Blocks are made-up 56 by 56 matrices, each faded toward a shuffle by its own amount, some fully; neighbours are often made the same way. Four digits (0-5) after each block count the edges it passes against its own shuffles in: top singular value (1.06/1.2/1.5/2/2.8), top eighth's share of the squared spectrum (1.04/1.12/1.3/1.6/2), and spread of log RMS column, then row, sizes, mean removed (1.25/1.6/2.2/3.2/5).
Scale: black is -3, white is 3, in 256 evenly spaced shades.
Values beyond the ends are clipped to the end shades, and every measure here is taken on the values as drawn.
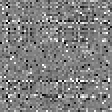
4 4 2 3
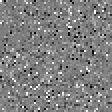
2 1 0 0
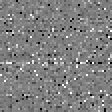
3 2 0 1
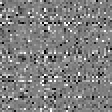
4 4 2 3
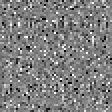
3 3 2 1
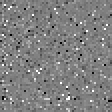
2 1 0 0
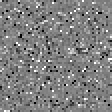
1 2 0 1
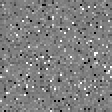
1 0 0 0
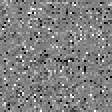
2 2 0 1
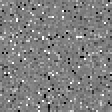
1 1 0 0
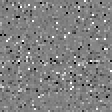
2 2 0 1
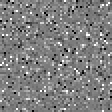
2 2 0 0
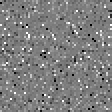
1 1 0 0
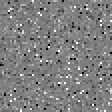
1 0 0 0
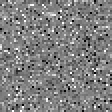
2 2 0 0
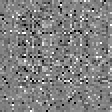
4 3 2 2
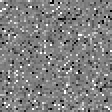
0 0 0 0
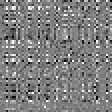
5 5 4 3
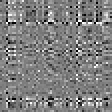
5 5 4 4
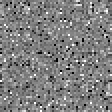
3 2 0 0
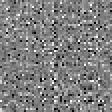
4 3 2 2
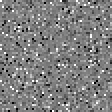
1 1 0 0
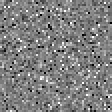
0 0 0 0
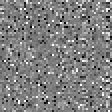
3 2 1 1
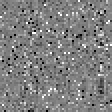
3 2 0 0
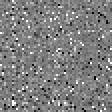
3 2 1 0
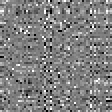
4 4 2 2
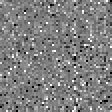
3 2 0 0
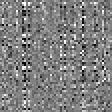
4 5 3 2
